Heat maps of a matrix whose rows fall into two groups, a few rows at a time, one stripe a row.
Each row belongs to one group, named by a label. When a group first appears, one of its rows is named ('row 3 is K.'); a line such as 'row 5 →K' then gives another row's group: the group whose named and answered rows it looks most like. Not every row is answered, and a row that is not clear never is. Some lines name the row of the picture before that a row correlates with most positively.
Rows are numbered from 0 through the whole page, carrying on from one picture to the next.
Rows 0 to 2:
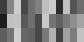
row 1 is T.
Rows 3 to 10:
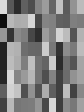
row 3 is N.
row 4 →T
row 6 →T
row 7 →T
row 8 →T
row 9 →T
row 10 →T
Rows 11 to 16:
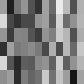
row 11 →N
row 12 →N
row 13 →N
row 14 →T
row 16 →N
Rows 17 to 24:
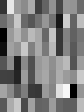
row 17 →T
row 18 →T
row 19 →T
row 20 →T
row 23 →N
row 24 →T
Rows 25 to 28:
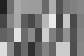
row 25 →T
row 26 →T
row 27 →T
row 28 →N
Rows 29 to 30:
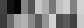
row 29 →N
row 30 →T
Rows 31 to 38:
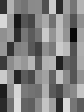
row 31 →T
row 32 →N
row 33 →N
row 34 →N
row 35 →T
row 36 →N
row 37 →T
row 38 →T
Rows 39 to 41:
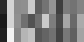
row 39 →T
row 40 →T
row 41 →T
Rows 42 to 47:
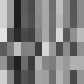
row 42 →N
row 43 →N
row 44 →N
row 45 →T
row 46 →N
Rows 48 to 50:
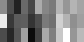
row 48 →N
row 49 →N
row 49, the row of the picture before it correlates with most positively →44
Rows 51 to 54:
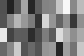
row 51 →N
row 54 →T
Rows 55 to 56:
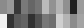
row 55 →N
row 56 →N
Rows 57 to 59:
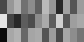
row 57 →T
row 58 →N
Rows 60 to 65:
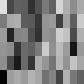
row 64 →N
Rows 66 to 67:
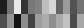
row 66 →T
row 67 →N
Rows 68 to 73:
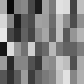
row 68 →N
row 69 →N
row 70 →N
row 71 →T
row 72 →N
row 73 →N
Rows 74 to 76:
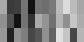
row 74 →N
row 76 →N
